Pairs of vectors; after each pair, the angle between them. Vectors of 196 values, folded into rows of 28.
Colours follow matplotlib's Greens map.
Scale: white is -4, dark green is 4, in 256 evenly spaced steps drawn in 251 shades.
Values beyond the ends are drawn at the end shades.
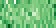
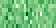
orthogonal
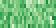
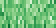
partly aligned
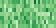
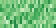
orthogonal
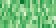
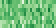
partly opposed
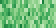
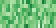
orthogonal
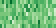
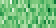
partly opposed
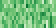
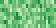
partly aligned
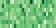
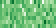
nearly opposite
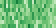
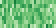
partly aligned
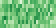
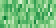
nearly parallel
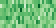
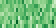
orthogonal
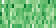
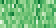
partly opposed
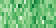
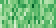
partly aligned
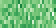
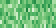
partly opposed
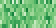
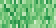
nearly parallel
